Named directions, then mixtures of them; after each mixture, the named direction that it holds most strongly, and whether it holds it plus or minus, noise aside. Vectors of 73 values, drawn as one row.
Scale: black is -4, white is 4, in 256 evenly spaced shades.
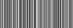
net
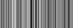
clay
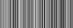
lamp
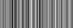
clay, minus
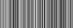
lamp, plus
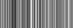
clay, minus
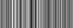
clay, plus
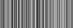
net, minus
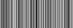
lamp, minus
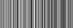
lamp, plus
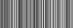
lamp, minus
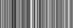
clay, minus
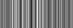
clay, plus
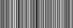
lamp, minus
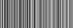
net, plus
